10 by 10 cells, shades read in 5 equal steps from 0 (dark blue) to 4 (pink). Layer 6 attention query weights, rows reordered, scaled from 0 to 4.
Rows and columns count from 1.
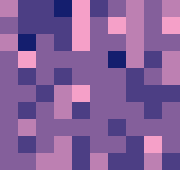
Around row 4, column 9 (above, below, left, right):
2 2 3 3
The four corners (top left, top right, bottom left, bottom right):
3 3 2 1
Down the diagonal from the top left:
3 1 2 2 2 2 2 2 4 1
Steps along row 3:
down up down up down same up down same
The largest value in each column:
3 4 3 3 4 3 4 3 4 4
